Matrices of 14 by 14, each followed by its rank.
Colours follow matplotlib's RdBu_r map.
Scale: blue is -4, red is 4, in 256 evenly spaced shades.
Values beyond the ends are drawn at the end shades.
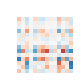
two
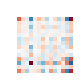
two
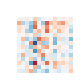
three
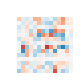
three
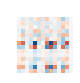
two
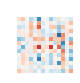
three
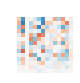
three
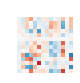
three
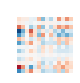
two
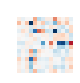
three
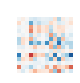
three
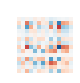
two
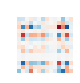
two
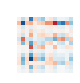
two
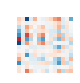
three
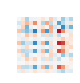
two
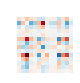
two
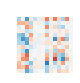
three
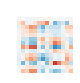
two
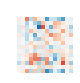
three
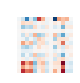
two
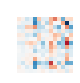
three
